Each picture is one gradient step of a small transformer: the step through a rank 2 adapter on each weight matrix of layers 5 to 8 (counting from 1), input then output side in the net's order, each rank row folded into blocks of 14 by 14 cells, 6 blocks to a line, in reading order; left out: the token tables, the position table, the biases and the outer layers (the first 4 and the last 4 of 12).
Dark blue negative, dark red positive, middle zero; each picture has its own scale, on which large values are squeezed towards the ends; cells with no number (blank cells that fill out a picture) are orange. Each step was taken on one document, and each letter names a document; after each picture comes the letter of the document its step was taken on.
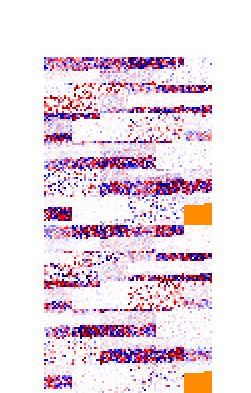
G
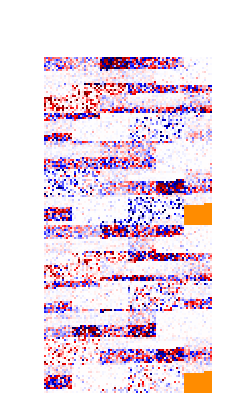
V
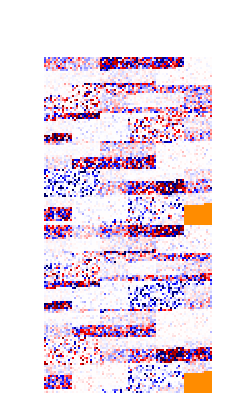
V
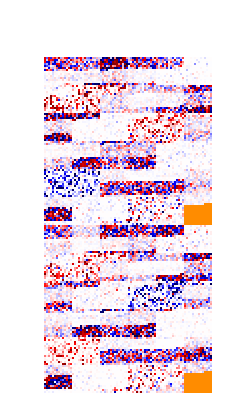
V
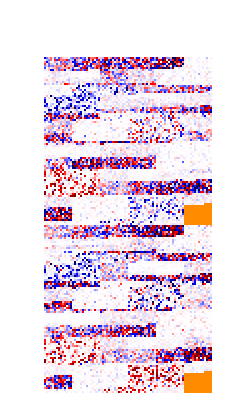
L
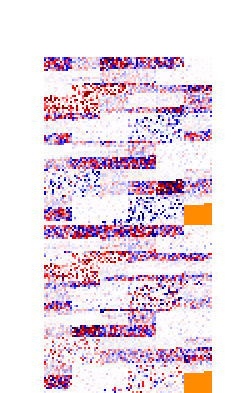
V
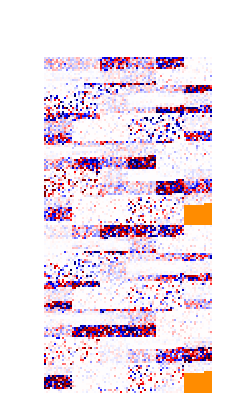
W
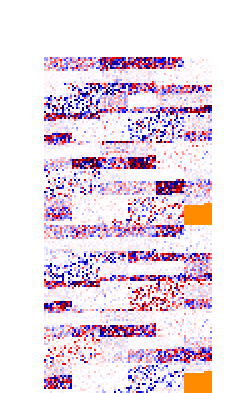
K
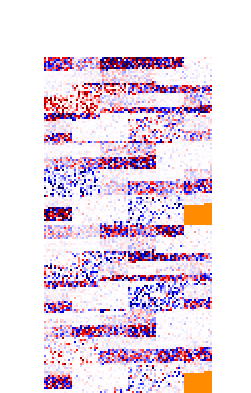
V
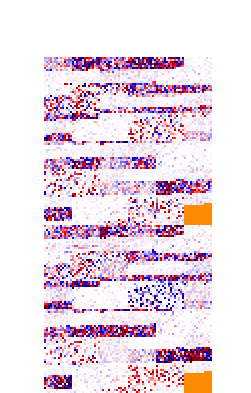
L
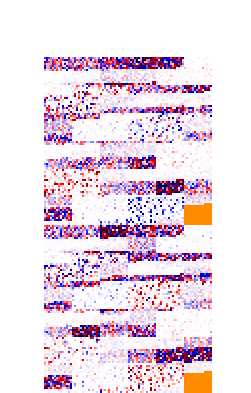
W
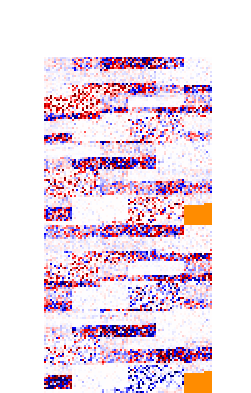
K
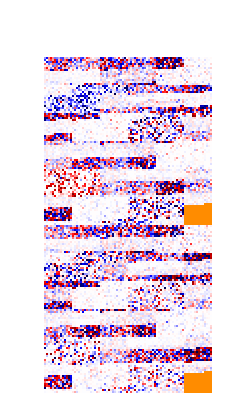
L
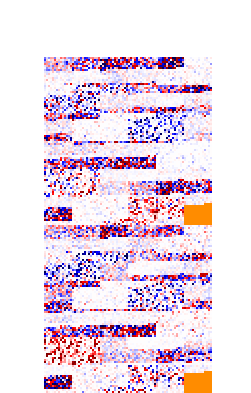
L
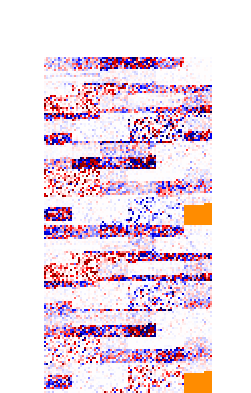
V
